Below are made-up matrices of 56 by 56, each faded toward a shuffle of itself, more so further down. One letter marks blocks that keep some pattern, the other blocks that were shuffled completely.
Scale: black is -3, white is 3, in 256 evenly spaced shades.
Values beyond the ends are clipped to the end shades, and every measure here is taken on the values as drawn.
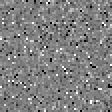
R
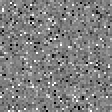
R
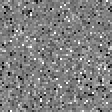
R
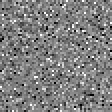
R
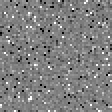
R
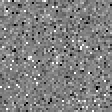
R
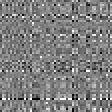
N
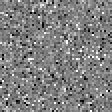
R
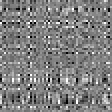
N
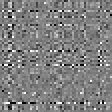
N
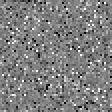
R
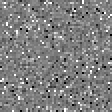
R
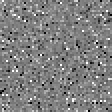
R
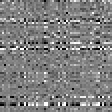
N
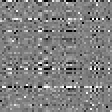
N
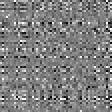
N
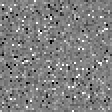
R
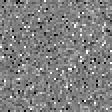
R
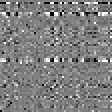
N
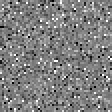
R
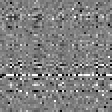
N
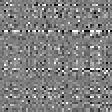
N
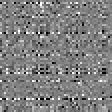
N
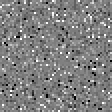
R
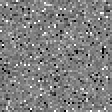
R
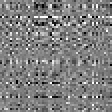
N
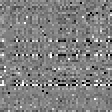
N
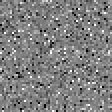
R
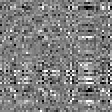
N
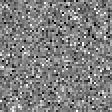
R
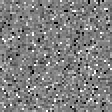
R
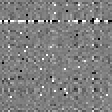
N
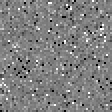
R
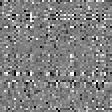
N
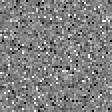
R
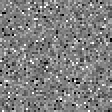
R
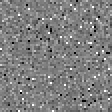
R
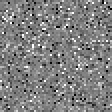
R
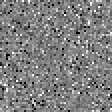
R
